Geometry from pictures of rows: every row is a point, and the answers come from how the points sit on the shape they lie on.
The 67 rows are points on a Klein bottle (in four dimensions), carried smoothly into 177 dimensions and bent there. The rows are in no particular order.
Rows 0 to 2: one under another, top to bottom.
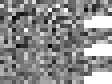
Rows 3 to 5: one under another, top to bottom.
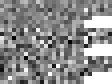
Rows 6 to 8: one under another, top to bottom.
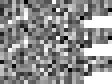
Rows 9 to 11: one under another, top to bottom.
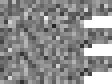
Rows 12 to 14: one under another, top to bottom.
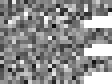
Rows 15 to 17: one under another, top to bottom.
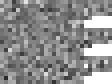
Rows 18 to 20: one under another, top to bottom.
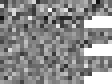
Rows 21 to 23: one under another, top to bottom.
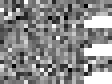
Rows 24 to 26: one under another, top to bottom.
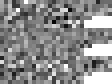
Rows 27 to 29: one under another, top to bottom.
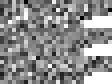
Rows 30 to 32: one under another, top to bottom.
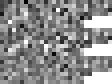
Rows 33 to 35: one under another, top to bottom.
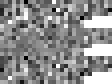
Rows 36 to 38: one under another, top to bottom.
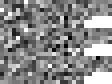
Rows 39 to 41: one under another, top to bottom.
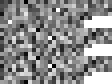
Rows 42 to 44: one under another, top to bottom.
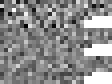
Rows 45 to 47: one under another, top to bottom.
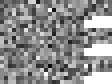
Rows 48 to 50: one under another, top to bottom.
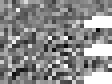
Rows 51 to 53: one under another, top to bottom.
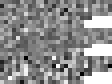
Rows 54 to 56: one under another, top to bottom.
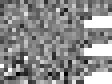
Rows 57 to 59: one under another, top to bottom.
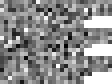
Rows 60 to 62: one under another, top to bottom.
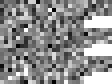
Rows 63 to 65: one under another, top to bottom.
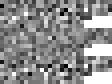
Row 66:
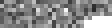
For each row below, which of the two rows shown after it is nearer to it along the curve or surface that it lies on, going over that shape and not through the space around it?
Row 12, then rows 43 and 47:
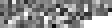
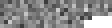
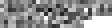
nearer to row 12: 47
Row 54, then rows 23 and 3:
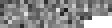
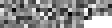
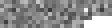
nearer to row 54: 3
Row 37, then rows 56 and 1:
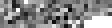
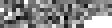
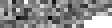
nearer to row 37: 56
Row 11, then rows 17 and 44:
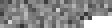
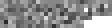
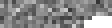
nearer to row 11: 17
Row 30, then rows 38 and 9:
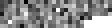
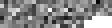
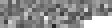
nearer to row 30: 9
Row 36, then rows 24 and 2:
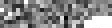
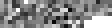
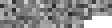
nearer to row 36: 24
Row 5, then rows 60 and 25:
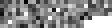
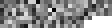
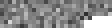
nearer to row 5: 60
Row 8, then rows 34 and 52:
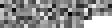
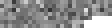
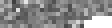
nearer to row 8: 34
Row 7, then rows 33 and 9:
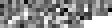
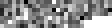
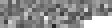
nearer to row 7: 33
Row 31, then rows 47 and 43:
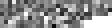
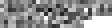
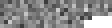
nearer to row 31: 47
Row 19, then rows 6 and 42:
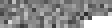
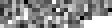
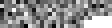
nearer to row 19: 42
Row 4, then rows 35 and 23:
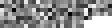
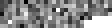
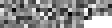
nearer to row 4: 23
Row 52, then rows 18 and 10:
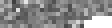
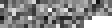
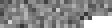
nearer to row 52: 18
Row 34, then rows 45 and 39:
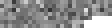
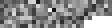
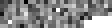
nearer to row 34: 39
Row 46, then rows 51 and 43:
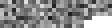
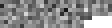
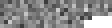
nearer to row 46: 51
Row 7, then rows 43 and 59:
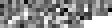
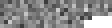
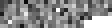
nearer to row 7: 59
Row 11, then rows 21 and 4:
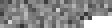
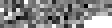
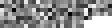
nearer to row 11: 4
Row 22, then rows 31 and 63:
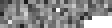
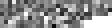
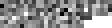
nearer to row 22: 63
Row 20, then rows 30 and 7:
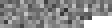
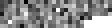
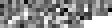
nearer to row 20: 30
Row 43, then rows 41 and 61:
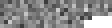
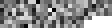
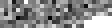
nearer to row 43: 41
